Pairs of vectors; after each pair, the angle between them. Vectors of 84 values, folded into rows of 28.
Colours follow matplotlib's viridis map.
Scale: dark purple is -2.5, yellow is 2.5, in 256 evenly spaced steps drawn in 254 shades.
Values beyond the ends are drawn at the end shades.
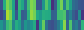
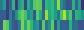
orthogonal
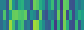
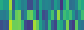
partly aligned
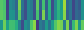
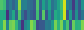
nearly parallel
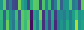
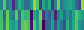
nearly parallel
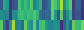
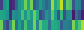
nearly parallel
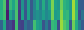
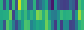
partly opposed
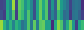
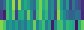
nearly parallel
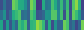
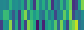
partly opposed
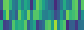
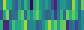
nearly parallel
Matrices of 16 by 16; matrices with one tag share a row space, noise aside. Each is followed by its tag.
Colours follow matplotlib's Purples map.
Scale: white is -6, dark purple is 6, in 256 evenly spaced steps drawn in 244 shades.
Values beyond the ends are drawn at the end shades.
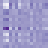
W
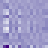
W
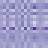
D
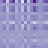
D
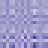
D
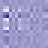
W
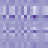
D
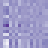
W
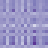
D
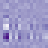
W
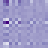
W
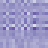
D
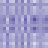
D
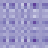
D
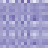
D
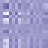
W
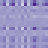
D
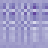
D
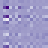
W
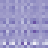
D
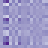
W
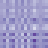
D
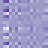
W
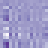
W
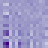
W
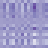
D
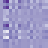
W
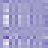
W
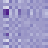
W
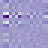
W
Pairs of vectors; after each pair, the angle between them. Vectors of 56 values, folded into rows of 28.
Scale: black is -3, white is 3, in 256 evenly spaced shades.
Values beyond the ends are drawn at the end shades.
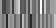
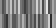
partly aligned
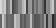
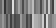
partly opposed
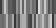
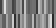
nearly parallel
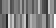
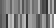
nearly parallel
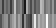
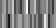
orthogonal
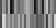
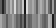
orthogonal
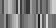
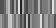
partly aligned
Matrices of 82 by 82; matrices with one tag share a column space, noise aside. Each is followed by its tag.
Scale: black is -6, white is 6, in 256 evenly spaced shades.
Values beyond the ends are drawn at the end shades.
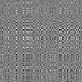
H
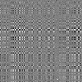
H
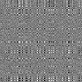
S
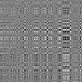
H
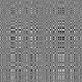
H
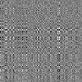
H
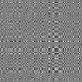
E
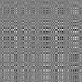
H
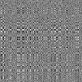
H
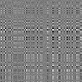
H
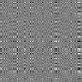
E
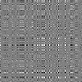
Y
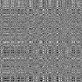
S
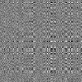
E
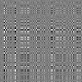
H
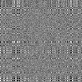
S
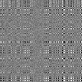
S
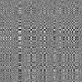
H
